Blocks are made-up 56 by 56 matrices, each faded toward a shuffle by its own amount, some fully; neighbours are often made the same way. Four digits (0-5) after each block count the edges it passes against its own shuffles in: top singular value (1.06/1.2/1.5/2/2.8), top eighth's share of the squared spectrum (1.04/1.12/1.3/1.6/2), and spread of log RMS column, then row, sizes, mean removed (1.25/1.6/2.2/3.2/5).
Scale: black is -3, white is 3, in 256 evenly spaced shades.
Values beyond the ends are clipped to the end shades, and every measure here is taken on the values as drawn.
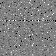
2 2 0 1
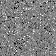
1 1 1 0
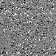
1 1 0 1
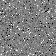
0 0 0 0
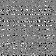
2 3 2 3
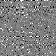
3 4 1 2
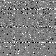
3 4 0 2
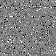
2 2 0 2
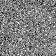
0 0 0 0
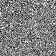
0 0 0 0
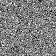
0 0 0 0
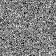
0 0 0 0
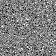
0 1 0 0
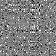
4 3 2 1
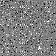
3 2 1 1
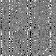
4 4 3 1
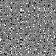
3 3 2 0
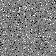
2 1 0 0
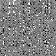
3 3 2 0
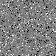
1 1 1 0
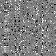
3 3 2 0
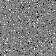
2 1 1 0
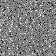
1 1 0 0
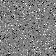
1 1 0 0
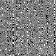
4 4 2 1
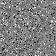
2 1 1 0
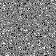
1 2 0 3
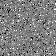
0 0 0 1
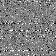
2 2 0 2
